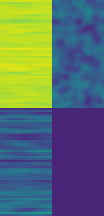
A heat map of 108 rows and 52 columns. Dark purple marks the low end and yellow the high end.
The table splits into 2 rows of 2 panels. Panel 1,1: very high, streaked across, faint in contrast. Panel 1,2: low, blotchy. Panel 2,1: low, streaked across. Panel 2,2: very low, flat.
